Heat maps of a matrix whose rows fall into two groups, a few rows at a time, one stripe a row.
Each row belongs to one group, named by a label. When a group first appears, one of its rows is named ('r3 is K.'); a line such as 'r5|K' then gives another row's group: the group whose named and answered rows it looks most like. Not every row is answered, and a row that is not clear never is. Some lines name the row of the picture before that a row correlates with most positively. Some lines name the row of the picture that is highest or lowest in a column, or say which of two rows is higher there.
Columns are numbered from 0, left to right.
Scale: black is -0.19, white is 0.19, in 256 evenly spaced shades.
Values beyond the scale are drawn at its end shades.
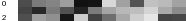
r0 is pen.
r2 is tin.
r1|pen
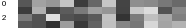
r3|pen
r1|tin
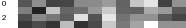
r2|tin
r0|tin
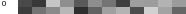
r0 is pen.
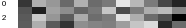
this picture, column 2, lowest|3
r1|pen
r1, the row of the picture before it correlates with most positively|0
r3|tin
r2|tin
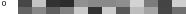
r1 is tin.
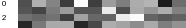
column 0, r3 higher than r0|No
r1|pen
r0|tin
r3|pen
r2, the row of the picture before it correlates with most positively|0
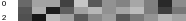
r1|tin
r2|pen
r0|tin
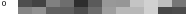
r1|tin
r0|pen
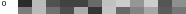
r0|tin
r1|tin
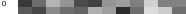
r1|pen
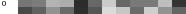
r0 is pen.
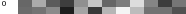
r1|tin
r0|tin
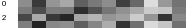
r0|pen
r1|pen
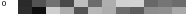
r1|pen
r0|tin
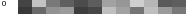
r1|pen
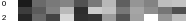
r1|pen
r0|pen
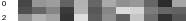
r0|tin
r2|tin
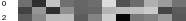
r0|pen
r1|tin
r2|pen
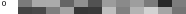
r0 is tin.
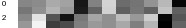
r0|pen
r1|pen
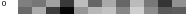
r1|tin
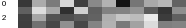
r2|tin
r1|tin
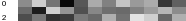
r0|tin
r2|tin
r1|pen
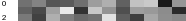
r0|tin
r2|pen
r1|pen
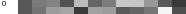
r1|pen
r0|tin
